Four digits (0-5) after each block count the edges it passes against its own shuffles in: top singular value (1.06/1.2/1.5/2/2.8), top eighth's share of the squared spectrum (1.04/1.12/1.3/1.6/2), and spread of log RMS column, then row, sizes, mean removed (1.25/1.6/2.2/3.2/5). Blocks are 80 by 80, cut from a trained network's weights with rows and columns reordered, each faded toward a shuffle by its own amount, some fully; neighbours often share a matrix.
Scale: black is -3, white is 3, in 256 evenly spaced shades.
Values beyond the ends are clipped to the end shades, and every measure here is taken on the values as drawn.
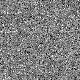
0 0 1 0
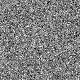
0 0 0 0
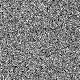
0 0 0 0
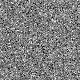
0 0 0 0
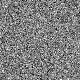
0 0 0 0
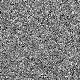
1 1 0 0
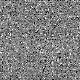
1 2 2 0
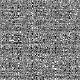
3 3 3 1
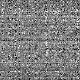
3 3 3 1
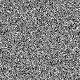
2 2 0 1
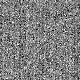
2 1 0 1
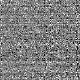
3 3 3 1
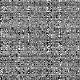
3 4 4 2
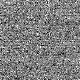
2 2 2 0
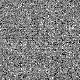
1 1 1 0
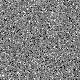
0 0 0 0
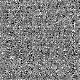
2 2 2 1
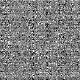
3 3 3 1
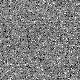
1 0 1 0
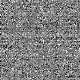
2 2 2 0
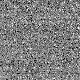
1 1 1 0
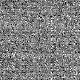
2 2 2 0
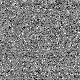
1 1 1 0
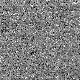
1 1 1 0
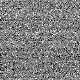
2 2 2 0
